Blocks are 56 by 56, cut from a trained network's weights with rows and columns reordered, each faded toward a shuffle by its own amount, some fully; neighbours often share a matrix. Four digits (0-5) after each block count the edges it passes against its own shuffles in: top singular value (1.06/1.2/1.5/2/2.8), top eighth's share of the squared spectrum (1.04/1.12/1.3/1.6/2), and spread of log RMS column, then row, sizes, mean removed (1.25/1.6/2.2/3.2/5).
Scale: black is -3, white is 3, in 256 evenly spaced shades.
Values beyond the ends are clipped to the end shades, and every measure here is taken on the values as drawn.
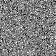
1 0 0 0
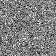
0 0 0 0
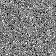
0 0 0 0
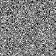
3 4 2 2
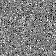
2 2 0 0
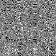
3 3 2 1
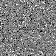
0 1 0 0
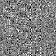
3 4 2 1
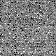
2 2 1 0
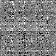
3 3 3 0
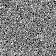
0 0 0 0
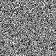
2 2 0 0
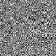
4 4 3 2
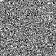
2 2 0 1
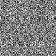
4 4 1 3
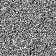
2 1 0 0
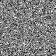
0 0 0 0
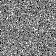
0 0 0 0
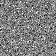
0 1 0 0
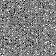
1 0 0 0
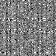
3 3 0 2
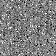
1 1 0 0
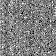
2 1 0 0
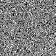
2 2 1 1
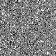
2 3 1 1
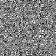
2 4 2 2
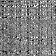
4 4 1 3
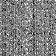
3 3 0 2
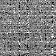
3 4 3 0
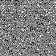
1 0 0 0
